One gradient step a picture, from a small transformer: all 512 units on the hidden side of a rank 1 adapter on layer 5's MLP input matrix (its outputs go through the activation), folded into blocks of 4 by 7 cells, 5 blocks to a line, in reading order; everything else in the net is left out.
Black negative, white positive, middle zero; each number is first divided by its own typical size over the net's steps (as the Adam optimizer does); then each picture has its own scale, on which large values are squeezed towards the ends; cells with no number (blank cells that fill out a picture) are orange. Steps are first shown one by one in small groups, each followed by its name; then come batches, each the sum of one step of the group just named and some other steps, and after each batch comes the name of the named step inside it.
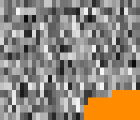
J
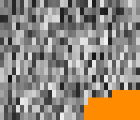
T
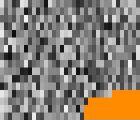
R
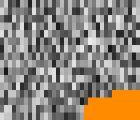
R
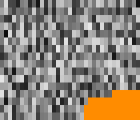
T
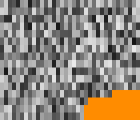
T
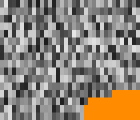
R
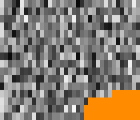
R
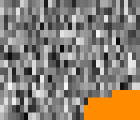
R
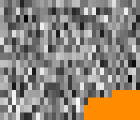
J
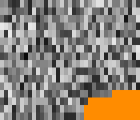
R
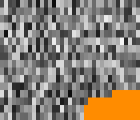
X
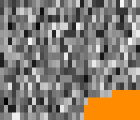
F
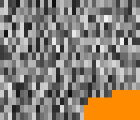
X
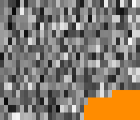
F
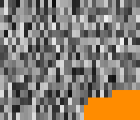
X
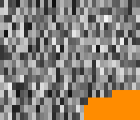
X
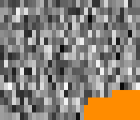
F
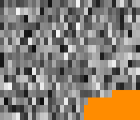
F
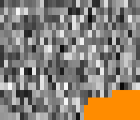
F
